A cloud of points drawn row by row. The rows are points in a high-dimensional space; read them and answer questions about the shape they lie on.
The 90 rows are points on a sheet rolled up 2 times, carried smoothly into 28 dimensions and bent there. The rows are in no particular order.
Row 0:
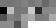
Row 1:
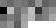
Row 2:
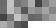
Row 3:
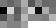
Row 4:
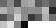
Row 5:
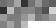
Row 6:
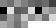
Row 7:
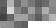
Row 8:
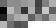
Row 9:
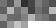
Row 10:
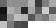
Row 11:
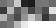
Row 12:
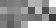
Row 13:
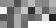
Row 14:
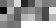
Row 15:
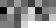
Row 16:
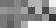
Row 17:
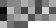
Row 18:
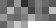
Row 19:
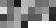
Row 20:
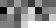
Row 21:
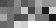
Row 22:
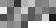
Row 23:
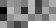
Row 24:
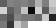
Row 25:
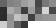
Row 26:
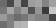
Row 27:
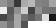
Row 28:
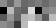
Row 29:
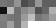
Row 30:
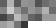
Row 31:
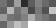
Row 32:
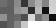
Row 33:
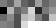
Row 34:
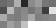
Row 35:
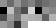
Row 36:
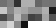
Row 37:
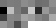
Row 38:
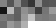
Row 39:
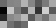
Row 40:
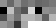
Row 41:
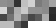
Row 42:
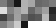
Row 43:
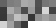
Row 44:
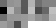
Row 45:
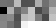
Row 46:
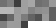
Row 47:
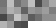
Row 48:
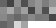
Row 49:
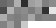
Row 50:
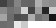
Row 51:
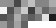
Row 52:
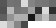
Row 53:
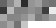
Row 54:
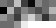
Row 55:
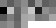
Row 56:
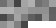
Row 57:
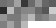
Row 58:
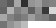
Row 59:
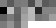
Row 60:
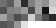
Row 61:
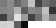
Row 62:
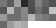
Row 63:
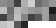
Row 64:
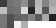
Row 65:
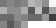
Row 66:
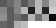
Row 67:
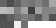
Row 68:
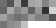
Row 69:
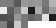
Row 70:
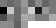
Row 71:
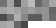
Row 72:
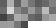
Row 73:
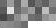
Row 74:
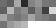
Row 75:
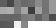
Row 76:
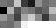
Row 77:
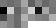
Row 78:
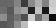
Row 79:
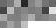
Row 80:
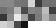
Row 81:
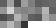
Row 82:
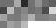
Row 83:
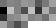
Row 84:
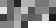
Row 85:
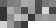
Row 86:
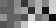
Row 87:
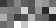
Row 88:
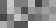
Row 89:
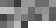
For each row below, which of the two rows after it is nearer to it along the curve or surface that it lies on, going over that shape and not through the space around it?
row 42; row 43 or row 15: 43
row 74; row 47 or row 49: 49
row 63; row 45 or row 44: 44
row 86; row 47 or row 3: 3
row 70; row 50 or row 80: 80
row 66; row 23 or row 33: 33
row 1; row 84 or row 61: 61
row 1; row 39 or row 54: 39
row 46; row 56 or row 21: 56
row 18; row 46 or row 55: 55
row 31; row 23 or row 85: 23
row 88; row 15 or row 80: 80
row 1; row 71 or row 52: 52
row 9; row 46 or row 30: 46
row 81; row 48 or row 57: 48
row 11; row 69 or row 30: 69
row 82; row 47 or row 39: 39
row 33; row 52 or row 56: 52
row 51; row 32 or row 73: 32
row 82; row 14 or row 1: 1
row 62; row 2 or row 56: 56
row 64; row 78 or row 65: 78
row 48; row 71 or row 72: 71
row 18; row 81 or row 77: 77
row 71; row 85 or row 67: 67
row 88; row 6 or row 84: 84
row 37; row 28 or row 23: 23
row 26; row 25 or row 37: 37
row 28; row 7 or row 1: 1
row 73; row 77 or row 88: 88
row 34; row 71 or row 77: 77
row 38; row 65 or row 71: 65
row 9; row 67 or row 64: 67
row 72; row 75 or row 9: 75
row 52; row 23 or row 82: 23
